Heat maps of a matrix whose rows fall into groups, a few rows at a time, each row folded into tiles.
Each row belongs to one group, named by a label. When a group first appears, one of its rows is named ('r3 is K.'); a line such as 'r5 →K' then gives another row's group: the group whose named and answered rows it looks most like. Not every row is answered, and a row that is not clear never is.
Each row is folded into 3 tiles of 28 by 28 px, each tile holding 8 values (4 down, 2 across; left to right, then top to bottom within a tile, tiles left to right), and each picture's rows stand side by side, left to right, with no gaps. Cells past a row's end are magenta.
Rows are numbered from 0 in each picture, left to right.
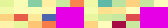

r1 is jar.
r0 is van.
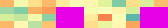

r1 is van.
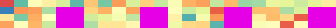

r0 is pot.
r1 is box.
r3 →jar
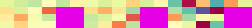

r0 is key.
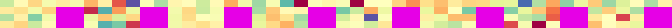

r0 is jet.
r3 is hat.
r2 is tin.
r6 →jar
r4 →jet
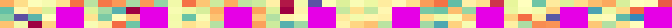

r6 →van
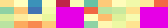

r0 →tin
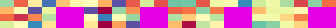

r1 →hat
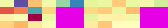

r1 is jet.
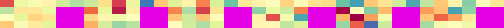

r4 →key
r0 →pot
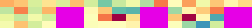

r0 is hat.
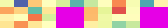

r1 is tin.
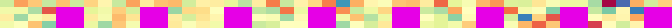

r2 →pot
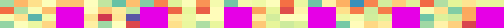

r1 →van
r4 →box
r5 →box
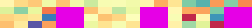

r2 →van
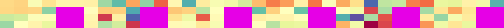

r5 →pot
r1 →van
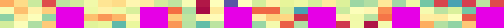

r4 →jar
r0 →hat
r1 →key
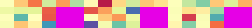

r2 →van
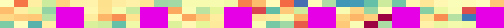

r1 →key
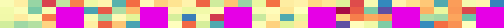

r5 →box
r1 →hat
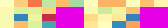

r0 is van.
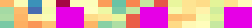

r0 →tin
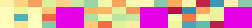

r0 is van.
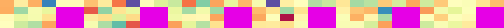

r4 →van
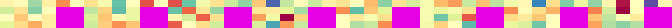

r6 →key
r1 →tin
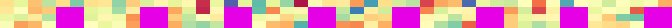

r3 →hat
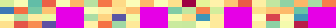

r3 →van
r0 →hat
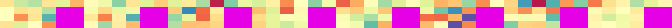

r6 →box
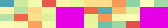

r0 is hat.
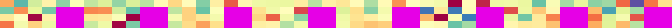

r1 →jar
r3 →key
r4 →tin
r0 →pot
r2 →tin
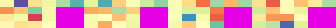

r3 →key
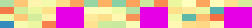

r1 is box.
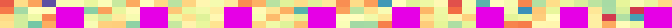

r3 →van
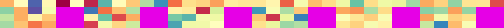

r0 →tin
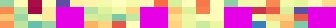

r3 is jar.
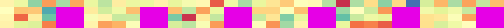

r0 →van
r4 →box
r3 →jet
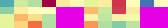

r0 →hat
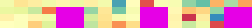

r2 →van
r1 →tin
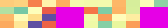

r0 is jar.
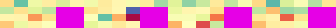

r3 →pot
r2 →jar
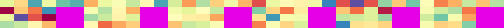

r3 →pot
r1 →box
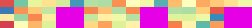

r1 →jet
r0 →pot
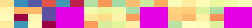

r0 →van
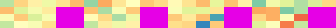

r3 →jar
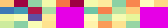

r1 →hat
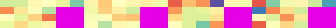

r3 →pot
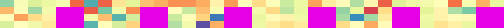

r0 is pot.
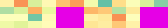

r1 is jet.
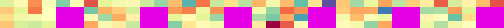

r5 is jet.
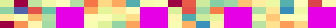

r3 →tin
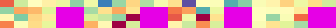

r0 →pot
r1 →jar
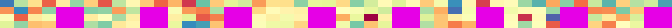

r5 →tin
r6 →van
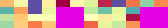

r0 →tin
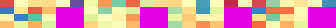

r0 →pot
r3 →pot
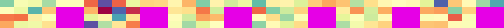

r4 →box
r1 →box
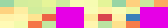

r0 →jar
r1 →van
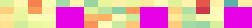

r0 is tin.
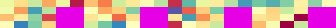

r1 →key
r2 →pot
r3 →jar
